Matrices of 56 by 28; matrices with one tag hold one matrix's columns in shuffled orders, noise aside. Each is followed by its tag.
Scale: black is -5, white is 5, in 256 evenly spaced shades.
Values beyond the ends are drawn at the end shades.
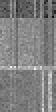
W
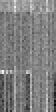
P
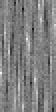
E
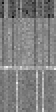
W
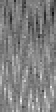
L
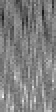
L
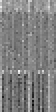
P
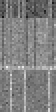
W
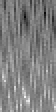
L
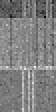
W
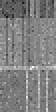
W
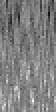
L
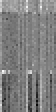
P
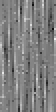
E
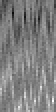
L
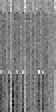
P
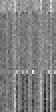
P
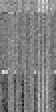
P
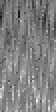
L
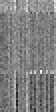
P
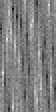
E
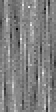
E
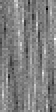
E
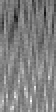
L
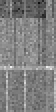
W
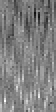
L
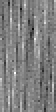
E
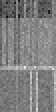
W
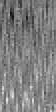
L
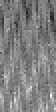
L
